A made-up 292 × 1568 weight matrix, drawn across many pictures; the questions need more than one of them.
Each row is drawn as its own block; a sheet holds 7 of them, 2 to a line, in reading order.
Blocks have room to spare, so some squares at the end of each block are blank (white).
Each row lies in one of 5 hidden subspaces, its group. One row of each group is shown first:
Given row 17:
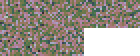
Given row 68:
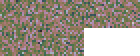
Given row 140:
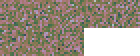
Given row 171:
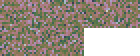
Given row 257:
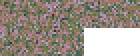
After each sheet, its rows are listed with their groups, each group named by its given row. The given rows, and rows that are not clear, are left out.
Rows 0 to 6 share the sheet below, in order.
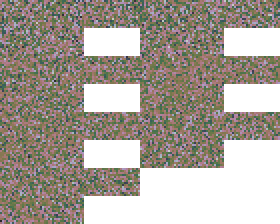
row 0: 140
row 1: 17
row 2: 257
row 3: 17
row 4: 171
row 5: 257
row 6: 17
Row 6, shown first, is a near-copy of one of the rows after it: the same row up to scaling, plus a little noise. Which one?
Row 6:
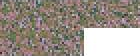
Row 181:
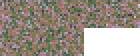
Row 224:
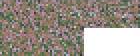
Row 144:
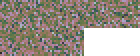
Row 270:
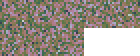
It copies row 144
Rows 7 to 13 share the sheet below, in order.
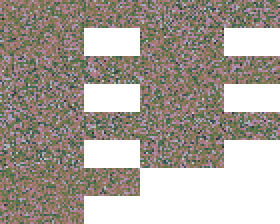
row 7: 140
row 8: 171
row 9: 68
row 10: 17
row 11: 68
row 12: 171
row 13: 68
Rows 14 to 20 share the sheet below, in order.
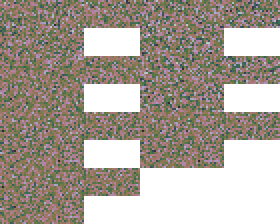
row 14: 257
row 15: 68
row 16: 257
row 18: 140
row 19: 140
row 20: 140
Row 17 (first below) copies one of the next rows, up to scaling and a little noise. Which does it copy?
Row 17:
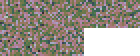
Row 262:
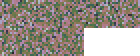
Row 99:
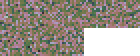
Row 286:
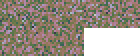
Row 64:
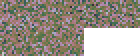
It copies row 99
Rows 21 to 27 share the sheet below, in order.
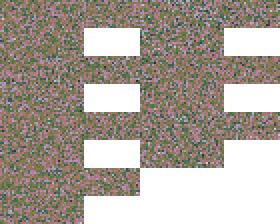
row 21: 140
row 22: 171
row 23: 257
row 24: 68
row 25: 140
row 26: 17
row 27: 257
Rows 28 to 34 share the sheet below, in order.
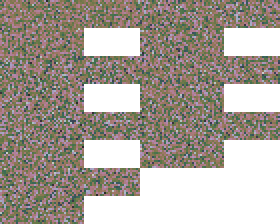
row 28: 171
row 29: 17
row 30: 257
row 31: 17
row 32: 171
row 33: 171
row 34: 257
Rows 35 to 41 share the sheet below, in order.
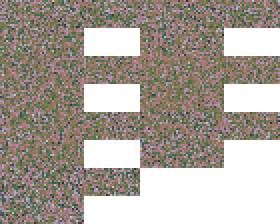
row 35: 171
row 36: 171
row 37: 140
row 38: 140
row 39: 17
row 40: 171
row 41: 140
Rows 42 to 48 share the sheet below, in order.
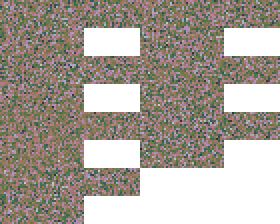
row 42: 257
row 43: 68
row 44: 171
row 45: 171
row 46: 140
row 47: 171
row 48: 257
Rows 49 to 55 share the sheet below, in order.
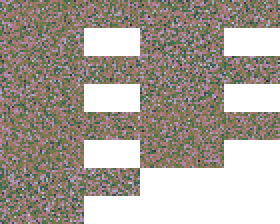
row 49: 68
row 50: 171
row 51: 171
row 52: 171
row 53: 17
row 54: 140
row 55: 17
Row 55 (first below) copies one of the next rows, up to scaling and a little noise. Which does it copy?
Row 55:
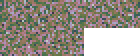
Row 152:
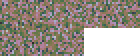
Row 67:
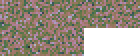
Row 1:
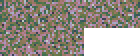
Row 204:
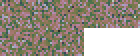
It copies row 1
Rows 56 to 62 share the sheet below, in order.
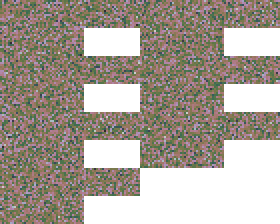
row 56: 257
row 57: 68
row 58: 17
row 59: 257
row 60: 68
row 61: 171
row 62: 140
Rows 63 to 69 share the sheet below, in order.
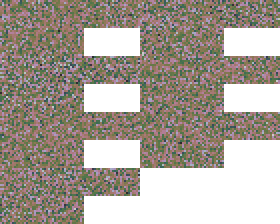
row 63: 17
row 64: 17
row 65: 171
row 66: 257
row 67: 17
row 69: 171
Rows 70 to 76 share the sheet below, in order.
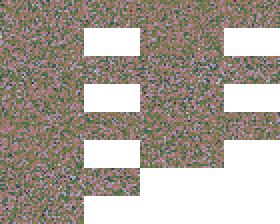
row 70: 171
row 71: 140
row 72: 17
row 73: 171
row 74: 257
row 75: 171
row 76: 171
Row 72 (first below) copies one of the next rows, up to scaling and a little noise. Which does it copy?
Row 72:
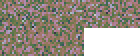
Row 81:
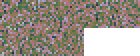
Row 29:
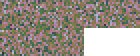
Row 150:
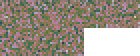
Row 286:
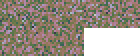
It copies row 286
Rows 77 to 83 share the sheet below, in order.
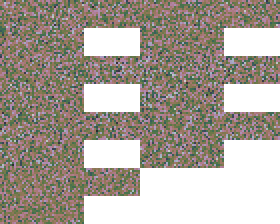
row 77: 257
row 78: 257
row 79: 68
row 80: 68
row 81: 17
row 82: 257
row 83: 68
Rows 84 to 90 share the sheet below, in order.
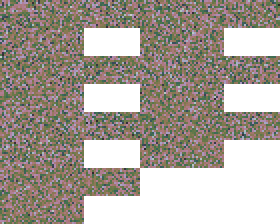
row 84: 17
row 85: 17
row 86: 68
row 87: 171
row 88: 68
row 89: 68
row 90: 17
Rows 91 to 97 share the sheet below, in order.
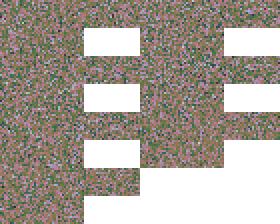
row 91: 17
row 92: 171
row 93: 257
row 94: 171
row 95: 171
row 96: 17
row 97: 140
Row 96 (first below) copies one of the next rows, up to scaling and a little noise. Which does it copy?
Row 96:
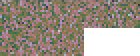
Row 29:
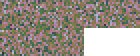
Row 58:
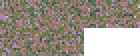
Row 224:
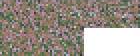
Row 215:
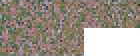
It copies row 215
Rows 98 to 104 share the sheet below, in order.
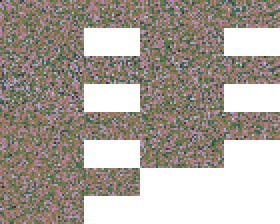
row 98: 68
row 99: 17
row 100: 140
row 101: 17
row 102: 257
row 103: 257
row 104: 140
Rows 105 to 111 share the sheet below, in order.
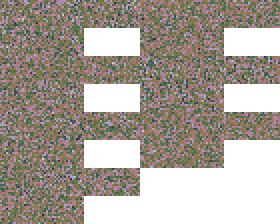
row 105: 140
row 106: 140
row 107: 68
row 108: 68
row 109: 171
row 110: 140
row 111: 171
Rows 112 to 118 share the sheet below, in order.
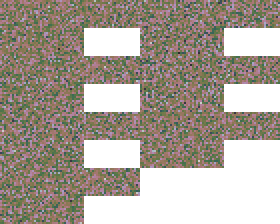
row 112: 140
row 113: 257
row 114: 257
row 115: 68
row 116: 140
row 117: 140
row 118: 257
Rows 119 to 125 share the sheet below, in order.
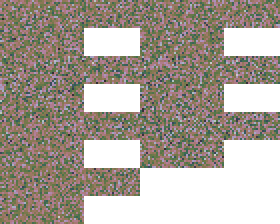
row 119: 140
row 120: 257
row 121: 257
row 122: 17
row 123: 68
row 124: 171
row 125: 140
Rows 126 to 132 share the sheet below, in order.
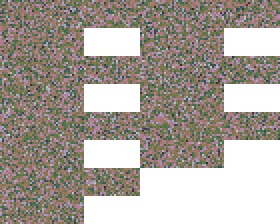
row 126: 171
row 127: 68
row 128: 171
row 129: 171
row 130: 68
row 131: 17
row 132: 68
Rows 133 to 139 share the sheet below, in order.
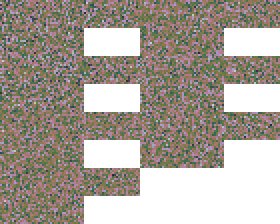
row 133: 68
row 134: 257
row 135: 171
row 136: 68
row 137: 140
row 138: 17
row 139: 68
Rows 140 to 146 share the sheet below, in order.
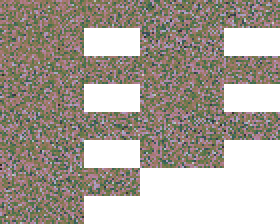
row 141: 68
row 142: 140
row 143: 140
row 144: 17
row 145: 171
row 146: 68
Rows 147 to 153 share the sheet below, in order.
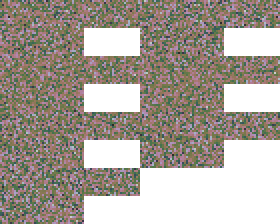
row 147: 171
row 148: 257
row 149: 68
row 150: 17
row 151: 68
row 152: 17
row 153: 140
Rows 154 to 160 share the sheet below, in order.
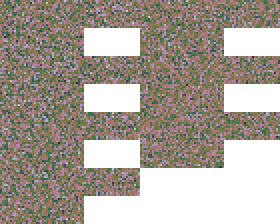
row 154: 68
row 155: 171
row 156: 171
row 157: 17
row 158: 17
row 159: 257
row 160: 17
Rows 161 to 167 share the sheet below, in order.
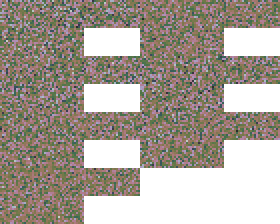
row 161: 171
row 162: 140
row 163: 68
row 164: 257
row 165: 17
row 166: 17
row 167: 140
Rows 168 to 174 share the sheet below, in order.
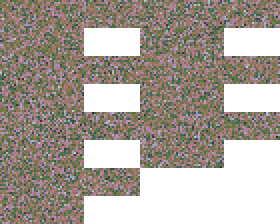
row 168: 140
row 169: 257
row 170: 17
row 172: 171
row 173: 257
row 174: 171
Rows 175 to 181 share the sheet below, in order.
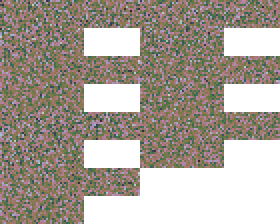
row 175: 171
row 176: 68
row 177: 17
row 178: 257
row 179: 17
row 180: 140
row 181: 17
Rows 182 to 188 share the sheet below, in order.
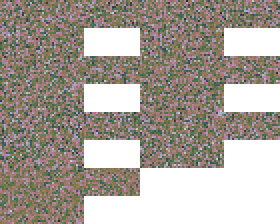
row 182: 68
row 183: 171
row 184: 257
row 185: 257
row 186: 140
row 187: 257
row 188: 257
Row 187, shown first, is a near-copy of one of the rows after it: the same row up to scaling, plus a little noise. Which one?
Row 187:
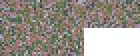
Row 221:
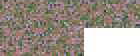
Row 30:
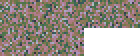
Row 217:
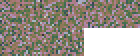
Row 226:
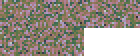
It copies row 217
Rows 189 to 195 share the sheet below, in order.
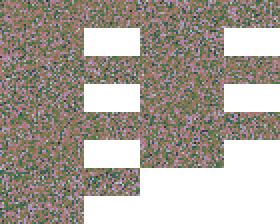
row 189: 171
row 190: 68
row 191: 68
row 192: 140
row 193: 17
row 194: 257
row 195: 68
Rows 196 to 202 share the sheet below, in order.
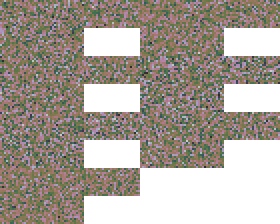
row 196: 257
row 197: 257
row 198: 171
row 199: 17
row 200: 68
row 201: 17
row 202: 140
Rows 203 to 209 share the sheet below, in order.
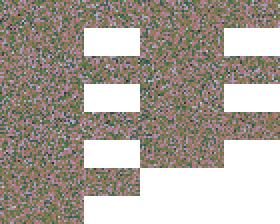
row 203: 17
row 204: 17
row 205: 171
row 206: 68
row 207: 171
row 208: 68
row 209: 140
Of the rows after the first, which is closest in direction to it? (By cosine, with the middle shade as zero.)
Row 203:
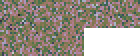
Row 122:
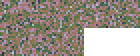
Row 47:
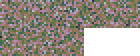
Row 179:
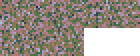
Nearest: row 122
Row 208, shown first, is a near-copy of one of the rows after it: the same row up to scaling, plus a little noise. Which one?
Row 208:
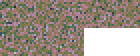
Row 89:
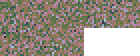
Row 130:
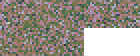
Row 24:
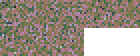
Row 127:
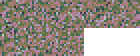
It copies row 24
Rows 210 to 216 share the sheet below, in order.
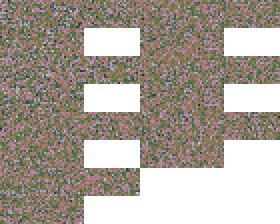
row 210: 171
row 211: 140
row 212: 68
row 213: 140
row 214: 17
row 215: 17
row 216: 257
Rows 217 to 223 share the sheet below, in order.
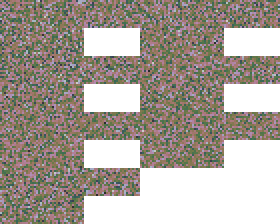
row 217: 257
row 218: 171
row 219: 171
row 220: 68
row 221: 257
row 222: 140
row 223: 257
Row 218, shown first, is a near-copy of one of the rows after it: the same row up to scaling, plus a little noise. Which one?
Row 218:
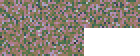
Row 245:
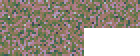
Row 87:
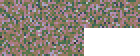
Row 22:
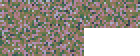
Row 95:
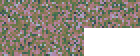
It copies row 87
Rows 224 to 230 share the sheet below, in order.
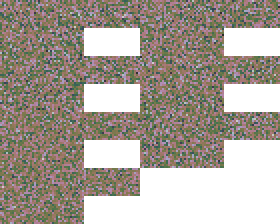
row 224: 17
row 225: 171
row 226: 257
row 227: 68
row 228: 171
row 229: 68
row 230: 140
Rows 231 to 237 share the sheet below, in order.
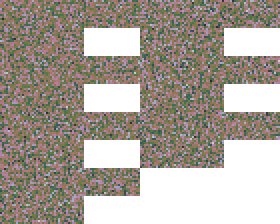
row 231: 140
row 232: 171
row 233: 17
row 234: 17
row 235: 171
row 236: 257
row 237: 257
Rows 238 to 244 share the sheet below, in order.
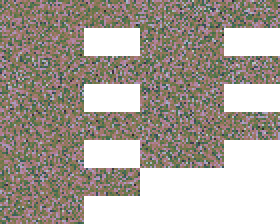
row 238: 257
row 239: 171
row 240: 17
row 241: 68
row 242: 68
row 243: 17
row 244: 17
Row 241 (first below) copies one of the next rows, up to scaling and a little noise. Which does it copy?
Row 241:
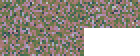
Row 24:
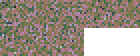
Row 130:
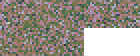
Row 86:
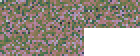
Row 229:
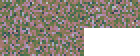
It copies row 229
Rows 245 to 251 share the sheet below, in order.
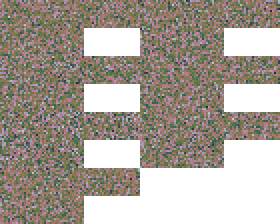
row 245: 171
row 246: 171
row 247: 171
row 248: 17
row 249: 140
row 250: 257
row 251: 171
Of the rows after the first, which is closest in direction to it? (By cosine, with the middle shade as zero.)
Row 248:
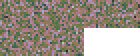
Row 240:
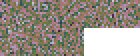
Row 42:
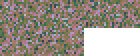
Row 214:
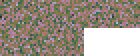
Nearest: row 214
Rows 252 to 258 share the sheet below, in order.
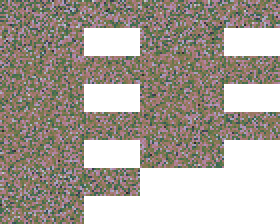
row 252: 171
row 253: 257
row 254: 257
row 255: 140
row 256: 140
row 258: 171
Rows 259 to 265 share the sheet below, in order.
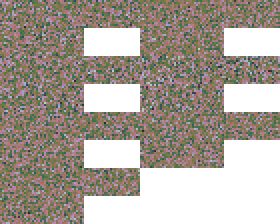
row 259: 68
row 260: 140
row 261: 68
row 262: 17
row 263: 257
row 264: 140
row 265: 171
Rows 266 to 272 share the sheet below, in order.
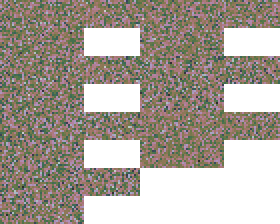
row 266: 257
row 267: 140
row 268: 257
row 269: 257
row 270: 17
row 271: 140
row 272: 140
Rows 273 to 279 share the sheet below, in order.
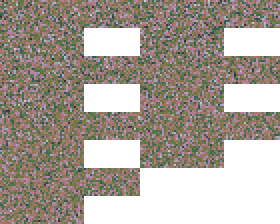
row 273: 17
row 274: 257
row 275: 171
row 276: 68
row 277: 17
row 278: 257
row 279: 257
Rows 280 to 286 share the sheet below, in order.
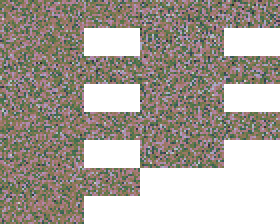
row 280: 140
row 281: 68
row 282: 17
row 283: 257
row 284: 257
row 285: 68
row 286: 17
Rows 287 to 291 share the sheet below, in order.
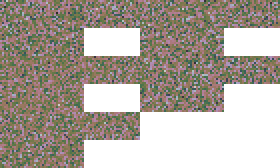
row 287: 68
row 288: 68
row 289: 140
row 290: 257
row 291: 257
